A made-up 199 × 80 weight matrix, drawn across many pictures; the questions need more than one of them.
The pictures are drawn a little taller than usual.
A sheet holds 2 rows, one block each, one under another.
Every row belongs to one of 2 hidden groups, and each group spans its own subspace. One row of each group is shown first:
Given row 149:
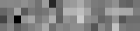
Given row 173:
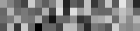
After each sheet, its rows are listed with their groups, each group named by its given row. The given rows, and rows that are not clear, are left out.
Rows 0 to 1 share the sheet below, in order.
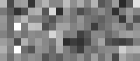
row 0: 173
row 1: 149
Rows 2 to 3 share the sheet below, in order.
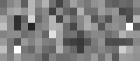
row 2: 173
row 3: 149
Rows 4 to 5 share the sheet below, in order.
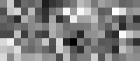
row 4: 149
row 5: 149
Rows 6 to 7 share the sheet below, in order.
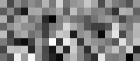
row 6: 173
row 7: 173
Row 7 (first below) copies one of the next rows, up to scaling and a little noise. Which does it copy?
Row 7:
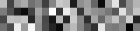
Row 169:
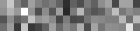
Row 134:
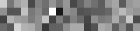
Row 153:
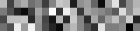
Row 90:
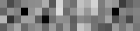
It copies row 153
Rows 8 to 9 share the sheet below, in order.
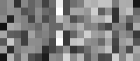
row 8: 173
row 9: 173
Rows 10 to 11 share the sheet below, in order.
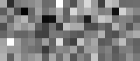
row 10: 173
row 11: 149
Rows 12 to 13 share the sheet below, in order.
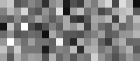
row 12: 173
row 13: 149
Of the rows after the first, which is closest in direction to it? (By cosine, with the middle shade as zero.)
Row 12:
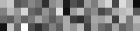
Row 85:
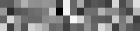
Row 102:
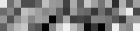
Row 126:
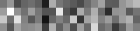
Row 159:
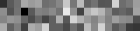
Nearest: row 102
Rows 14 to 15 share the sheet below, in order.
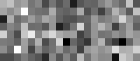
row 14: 173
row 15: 149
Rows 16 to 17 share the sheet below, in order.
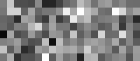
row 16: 149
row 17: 173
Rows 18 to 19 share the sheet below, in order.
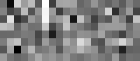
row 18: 149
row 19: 149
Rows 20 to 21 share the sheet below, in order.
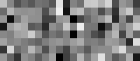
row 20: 173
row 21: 173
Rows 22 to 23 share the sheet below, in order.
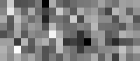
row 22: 149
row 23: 149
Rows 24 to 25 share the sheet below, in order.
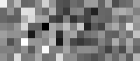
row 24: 173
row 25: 173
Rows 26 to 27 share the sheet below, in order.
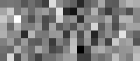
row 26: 149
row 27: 173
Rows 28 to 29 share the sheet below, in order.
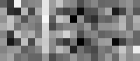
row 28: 149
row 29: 149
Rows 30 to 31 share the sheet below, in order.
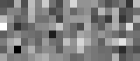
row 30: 173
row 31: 149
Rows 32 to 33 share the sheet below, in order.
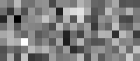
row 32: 149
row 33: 173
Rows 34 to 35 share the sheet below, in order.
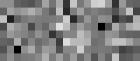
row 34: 173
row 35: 149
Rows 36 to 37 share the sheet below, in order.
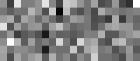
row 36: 173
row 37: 149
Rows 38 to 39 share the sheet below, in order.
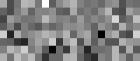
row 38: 149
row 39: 173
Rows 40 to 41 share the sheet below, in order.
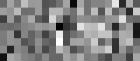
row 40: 173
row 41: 173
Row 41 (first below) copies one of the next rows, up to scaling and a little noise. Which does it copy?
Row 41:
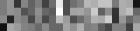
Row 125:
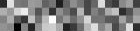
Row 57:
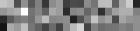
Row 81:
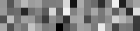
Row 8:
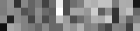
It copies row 8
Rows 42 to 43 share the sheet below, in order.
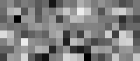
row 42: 149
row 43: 173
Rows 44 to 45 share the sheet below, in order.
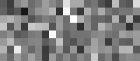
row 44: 173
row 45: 149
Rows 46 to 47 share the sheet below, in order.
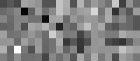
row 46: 173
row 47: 149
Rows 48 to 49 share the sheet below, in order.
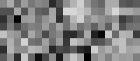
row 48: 149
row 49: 173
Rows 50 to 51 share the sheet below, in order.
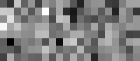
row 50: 149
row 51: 149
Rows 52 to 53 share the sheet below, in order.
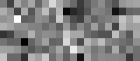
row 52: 149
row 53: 173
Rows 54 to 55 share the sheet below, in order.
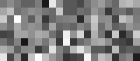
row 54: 149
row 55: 173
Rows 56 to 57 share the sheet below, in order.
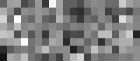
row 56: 149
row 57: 173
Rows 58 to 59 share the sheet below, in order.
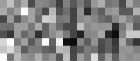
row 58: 173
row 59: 149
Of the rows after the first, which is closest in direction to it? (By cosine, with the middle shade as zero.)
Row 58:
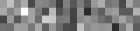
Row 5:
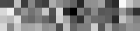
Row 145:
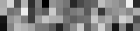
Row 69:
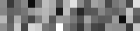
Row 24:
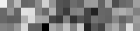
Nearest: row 145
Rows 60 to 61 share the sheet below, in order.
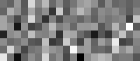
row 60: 173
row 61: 173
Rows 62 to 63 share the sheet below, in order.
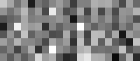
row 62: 173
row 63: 173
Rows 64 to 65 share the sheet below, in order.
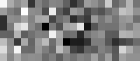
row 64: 173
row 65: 149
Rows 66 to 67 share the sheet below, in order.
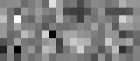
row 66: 149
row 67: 149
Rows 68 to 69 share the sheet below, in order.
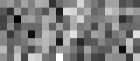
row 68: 149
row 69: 173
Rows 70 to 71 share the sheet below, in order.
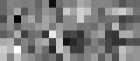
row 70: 149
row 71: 149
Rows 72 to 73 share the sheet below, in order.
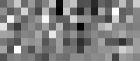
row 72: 173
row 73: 149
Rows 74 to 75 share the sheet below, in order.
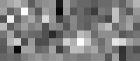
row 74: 173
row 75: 149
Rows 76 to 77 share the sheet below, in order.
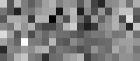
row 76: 173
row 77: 173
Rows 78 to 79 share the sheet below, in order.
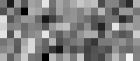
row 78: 173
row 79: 173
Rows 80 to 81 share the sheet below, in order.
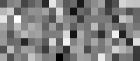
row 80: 149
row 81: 173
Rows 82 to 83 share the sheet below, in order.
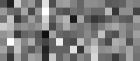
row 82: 149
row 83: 149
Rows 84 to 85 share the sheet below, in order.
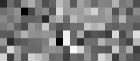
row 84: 173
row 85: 173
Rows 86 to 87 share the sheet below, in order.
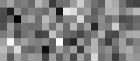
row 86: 149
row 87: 149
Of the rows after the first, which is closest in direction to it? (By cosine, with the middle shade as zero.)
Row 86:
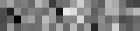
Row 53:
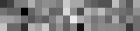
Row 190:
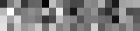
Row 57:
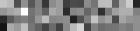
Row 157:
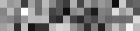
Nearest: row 53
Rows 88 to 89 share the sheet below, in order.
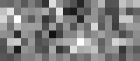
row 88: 149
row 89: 149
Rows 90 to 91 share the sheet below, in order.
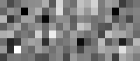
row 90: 173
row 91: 149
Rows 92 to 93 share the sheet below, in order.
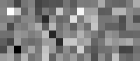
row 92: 149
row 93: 149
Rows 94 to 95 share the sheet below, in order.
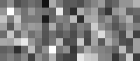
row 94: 149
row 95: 173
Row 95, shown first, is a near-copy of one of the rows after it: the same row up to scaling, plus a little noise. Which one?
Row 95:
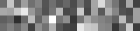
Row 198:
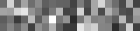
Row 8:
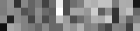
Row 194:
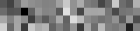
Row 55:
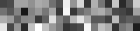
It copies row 198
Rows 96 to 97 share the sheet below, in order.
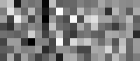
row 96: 149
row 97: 173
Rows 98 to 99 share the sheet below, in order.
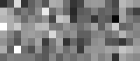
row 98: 149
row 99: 149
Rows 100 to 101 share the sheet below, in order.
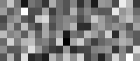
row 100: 173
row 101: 173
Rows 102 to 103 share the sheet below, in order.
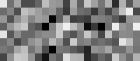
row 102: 173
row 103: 173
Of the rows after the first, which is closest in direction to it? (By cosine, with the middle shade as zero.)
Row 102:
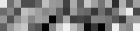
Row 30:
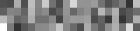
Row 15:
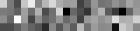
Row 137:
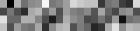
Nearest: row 137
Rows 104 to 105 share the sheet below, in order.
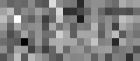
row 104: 149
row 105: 173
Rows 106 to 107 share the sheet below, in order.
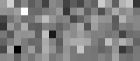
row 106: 173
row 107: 149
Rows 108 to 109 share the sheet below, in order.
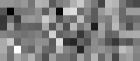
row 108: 149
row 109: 149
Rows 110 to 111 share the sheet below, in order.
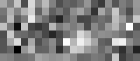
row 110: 173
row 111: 149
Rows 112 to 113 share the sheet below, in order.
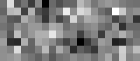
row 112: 149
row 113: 149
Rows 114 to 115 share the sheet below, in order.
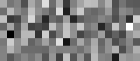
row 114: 173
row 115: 149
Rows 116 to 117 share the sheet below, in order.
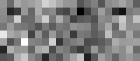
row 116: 149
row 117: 173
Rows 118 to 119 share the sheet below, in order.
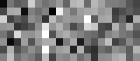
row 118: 173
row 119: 149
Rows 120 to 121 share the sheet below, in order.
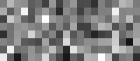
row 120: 173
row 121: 173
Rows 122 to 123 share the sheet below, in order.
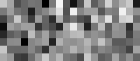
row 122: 173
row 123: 173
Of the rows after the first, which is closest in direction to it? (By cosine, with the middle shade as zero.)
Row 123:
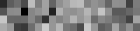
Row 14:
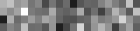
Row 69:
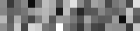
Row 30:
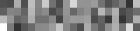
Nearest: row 30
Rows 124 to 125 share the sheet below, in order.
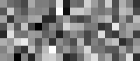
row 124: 173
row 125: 173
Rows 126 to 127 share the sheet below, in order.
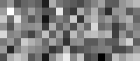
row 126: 149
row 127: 173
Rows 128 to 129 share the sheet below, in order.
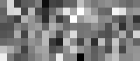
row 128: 149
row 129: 173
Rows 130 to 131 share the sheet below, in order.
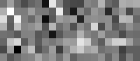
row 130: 149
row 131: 149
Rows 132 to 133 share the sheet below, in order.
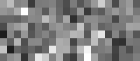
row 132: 173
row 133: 173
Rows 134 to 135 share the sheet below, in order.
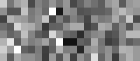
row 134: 173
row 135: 149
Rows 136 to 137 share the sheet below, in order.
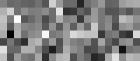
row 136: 149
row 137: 173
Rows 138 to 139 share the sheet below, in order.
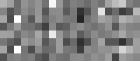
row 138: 149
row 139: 149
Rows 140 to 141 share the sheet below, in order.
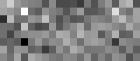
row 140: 173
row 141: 173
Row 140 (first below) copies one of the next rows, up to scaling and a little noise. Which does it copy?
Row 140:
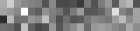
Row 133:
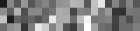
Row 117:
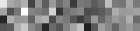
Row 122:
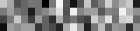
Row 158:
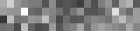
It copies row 158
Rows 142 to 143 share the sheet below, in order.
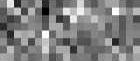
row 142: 149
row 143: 149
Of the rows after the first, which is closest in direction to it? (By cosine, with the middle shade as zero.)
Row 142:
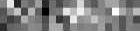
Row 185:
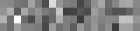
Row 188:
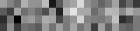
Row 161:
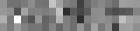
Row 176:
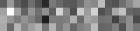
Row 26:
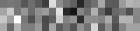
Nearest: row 188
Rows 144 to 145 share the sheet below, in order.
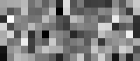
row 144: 173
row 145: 173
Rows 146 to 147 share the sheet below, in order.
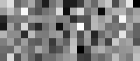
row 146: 173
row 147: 173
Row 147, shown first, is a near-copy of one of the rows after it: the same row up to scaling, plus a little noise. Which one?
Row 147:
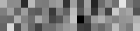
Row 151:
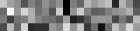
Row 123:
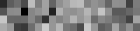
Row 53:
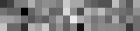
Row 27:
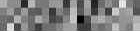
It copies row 27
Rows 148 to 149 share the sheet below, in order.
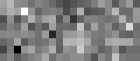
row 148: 173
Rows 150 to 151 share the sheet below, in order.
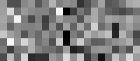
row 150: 149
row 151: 173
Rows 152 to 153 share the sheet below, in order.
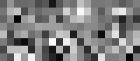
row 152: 149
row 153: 173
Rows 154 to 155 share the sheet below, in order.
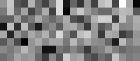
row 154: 173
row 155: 173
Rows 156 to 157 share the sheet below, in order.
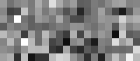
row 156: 149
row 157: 173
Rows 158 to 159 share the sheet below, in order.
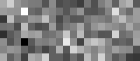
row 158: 173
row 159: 173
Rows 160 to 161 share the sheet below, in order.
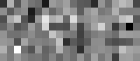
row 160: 173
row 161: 149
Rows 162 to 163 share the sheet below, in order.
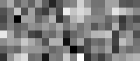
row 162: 149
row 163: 173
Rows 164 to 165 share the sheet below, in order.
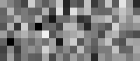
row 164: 173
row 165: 149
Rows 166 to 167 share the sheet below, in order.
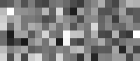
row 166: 149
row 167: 173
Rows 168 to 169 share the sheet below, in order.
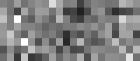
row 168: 149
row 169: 173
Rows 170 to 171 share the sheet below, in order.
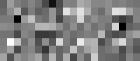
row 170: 149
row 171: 149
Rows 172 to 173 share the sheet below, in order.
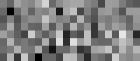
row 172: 149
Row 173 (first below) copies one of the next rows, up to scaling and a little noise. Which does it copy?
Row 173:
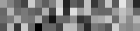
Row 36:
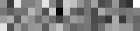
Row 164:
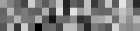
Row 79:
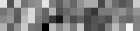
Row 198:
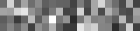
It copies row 164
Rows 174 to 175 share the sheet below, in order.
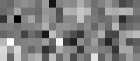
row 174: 149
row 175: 149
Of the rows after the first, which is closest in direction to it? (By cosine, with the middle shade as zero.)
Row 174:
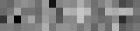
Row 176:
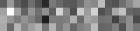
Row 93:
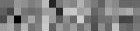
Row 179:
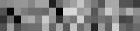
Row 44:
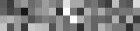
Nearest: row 93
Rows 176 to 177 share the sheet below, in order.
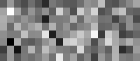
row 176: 149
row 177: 149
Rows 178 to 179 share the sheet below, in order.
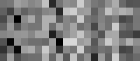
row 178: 149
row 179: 149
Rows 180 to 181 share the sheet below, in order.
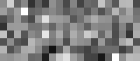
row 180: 173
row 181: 173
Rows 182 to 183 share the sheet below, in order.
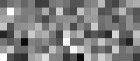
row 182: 149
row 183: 173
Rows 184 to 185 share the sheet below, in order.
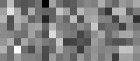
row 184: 149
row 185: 149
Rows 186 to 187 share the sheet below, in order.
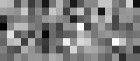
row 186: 173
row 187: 149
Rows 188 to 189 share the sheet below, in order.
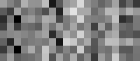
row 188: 149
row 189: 149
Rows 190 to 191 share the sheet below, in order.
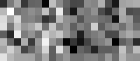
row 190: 149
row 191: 149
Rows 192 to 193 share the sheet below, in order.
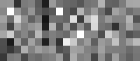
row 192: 149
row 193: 149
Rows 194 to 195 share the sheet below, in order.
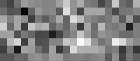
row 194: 173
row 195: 149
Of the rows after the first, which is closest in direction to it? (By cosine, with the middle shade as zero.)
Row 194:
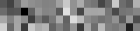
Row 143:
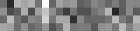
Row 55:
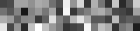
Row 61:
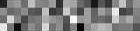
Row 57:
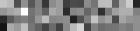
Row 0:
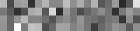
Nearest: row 55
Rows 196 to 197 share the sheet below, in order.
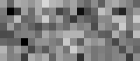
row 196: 149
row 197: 173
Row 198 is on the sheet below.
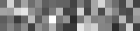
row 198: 173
